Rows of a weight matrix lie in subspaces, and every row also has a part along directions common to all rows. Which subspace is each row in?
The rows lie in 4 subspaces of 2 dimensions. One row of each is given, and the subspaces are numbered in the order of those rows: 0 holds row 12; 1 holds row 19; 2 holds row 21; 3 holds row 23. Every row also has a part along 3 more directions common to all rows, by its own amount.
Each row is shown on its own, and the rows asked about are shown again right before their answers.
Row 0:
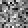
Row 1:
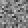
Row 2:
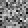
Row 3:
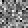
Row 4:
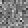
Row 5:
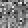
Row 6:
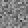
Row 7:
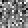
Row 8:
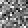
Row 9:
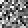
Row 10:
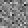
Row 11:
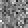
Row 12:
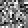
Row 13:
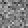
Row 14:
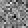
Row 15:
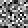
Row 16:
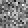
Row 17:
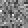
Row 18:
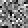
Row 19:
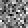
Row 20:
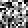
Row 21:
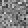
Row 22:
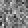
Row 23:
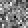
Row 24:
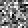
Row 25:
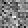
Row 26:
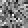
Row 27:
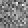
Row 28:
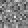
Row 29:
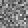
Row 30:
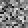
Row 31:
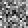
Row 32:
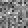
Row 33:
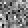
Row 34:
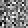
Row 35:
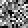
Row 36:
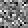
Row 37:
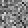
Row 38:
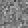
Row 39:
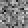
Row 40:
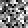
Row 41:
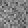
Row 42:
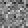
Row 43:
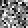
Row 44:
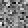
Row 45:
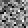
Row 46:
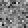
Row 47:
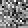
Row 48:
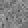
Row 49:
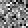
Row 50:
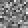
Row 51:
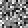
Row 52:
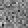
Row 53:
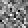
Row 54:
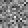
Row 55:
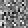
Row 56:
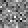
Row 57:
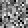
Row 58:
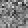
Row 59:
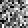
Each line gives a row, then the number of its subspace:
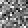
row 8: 1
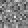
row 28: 0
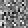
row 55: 3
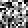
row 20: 2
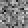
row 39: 1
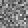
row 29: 2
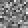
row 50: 0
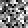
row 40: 1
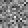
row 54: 0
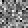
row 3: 2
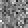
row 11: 1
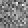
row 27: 2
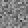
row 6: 2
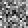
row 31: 3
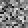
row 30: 1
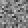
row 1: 0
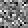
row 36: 0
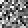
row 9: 1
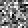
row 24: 0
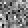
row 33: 3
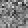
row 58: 2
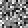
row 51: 1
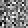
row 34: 3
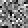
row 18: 0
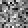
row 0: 1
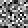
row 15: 0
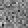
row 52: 3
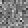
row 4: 2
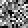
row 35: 0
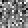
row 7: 2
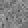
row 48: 3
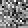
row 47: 2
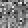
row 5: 2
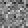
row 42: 3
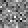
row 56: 0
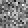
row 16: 2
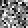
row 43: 2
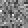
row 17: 0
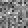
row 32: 2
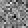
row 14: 3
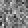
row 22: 3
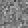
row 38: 0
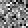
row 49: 3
